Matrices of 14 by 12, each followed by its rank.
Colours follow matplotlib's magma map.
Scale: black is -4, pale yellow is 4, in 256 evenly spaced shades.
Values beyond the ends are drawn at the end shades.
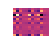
one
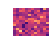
full rank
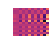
one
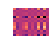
one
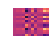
one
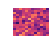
full rank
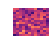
full rank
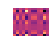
one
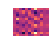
two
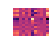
two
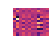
two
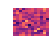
full rank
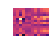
two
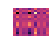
one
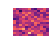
full rank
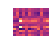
two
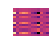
one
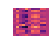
two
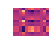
one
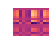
one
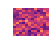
full rank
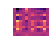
two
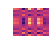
one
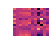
two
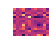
two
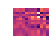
two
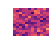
full rank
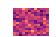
full rank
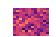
full rank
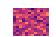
full rank
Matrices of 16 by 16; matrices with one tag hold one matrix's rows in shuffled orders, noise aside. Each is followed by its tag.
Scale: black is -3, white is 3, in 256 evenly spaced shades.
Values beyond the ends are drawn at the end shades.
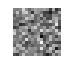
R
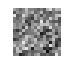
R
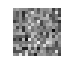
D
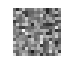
R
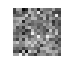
D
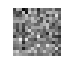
D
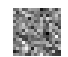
R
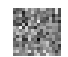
D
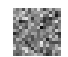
R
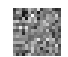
D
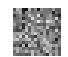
D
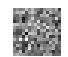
D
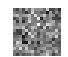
D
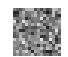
R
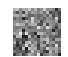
D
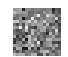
D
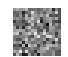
D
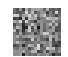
D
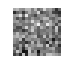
D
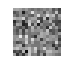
D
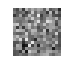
D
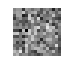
D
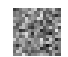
R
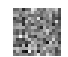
D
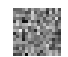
D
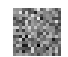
D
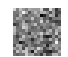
R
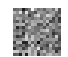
D
